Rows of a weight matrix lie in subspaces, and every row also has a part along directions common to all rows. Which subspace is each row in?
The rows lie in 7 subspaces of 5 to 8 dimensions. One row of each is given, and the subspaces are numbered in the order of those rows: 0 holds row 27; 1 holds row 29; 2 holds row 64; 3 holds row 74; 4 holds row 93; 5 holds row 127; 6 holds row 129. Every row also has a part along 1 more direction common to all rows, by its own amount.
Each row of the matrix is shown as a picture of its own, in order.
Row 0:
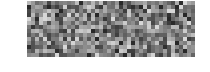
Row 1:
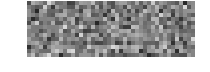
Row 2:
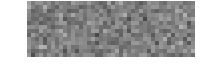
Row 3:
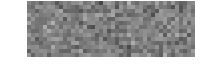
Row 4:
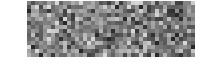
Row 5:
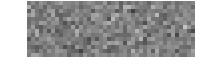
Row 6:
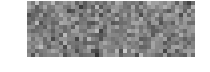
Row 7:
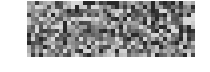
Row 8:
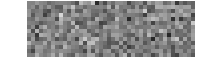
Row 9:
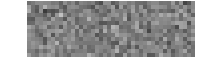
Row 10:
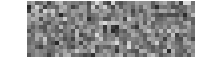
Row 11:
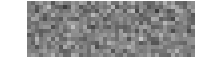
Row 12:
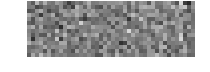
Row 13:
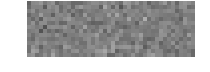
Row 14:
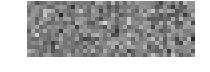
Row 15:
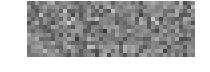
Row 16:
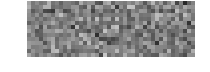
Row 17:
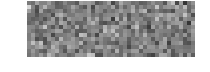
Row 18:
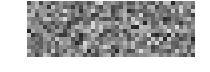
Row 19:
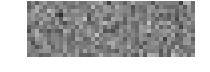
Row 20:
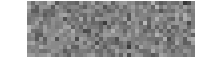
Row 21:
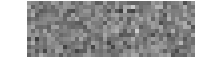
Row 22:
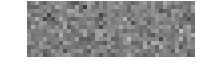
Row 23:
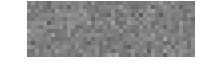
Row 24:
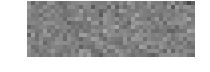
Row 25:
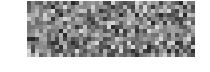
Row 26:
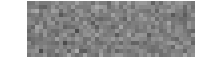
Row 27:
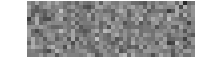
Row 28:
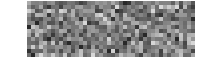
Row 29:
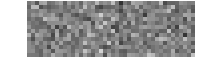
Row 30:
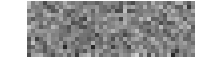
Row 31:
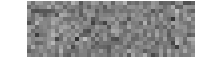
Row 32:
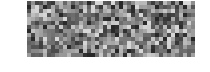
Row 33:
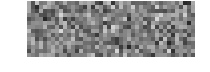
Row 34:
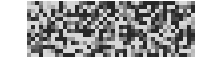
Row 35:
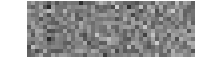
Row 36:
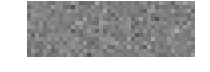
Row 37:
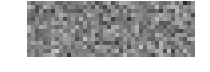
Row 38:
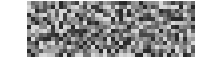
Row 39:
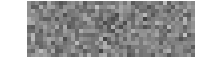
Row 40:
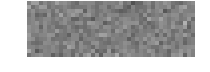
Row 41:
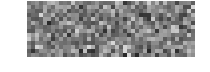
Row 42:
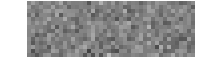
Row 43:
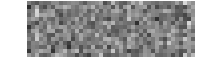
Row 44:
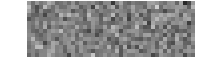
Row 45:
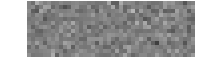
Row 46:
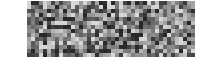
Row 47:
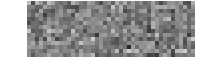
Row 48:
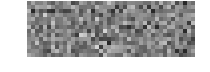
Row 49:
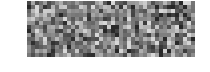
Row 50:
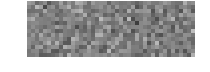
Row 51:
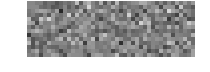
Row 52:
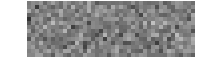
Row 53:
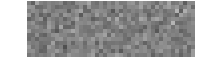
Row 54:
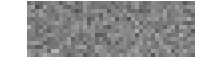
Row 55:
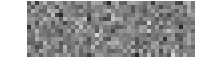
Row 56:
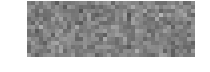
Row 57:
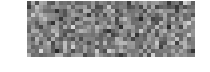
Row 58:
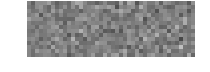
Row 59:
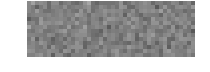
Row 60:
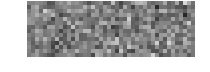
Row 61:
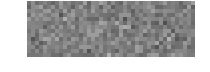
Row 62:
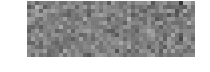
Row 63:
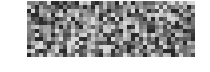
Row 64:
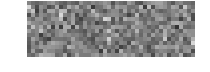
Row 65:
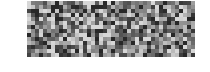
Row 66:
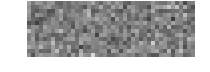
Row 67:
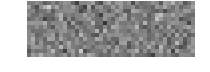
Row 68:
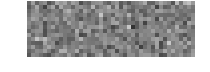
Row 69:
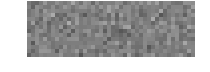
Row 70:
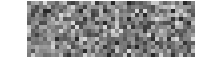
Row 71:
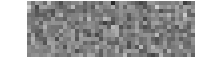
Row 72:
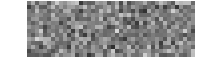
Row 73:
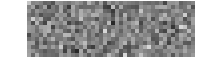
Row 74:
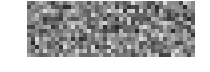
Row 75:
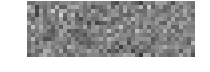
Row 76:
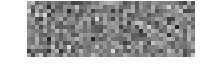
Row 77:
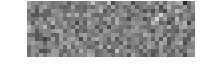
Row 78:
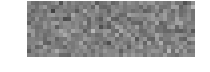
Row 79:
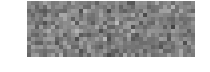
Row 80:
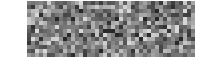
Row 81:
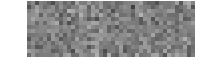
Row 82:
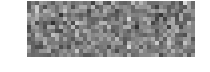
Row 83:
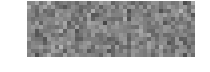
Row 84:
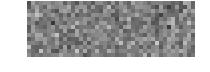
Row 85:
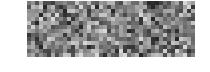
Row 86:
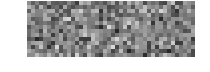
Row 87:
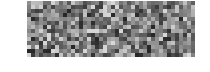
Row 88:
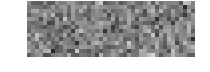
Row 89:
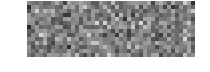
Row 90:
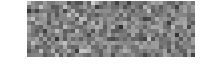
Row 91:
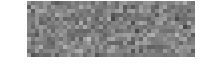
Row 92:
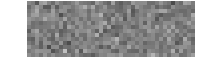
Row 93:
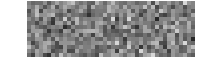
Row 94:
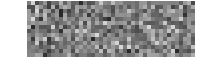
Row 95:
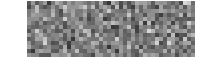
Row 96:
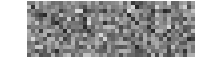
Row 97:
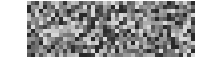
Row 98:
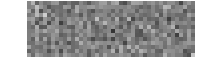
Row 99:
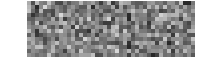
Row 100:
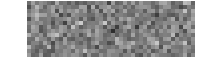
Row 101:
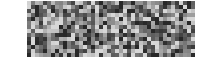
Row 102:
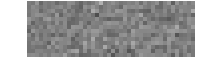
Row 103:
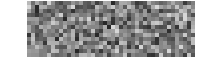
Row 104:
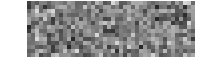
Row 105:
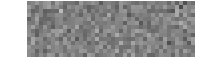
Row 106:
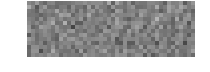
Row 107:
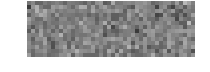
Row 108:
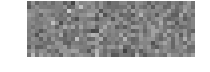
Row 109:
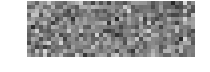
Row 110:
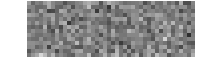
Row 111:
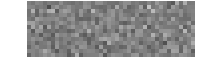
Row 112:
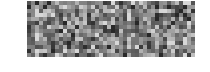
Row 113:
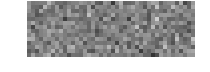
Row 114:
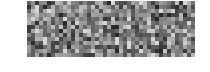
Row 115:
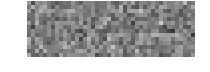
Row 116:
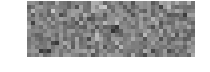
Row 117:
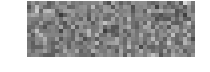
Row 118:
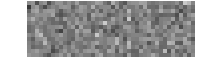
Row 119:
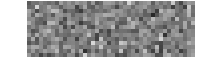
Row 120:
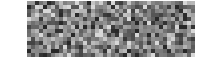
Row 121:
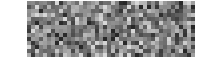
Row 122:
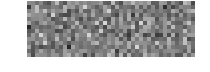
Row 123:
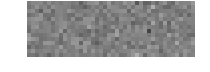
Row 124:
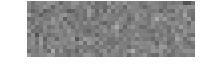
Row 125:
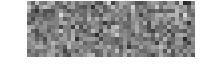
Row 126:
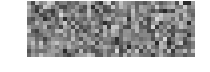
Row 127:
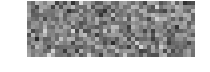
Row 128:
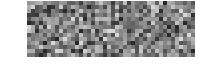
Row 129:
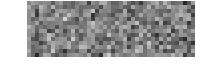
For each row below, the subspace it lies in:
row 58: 1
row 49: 1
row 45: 3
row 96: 6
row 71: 1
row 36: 5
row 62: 1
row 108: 4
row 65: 0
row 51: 0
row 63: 5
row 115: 3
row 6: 4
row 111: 2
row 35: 2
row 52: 6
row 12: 1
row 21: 3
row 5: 3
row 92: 1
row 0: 0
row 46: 4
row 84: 0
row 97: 5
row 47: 2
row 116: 0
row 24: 5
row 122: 5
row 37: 6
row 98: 2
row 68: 5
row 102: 6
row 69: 4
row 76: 2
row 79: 5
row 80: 1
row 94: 2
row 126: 1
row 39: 1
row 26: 0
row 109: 1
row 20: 5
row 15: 4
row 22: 1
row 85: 4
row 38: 2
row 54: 6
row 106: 0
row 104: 6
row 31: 5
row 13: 4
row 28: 2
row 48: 2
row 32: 6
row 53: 0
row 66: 2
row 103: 1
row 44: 4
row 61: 6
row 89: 5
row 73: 4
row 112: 6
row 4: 2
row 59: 6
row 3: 1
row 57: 0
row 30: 3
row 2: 4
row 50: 6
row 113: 4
